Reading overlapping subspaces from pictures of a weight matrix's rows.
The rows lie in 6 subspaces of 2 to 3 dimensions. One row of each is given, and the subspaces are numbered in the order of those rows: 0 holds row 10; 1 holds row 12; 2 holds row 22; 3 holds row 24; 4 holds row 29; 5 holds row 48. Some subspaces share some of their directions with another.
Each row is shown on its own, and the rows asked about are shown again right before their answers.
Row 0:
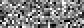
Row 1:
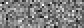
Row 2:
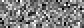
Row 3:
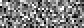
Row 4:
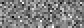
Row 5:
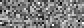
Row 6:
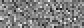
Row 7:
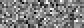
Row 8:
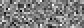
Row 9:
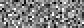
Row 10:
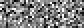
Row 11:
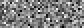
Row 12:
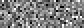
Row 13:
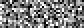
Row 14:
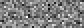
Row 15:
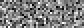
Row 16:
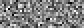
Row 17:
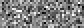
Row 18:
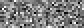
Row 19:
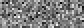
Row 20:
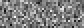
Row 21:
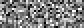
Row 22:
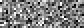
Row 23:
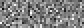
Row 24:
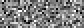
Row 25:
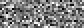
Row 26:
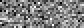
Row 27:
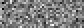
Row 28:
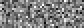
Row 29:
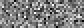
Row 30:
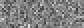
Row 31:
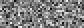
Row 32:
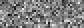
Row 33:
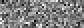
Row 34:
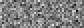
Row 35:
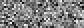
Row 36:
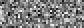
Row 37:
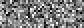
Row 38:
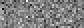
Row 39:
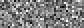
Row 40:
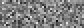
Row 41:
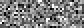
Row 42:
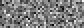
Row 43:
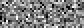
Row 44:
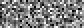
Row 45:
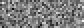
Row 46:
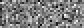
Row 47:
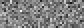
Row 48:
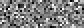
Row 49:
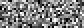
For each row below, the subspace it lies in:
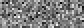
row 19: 3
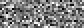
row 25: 4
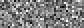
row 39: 1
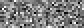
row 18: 4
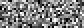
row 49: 1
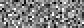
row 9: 0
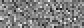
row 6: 1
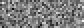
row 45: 3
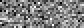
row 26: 2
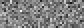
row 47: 5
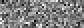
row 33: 3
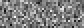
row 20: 1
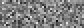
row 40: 5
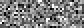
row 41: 5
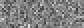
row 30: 4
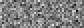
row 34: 2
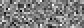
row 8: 5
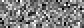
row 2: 3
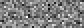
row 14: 4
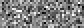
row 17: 3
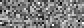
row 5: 2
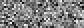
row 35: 4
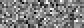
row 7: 4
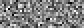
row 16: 5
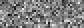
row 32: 0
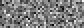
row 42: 1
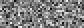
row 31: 4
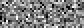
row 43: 3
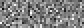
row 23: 5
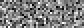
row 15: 1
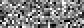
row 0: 0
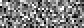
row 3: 1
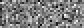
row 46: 2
